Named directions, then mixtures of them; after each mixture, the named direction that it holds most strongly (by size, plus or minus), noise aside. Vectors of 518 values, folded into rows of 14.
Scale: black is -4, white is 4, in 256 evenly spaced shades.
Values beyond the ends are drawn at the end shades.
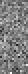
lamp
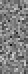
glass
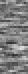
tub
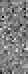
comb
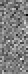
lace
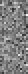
lace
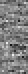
tub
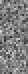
glass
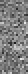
lace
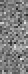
lace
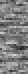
tub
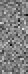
lace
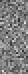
lamp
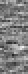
tub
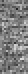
tub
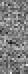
lamp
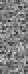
glass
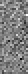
lace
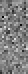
comb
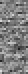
tub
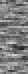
tub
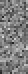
comb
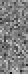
lamp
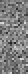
lamp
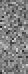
comb
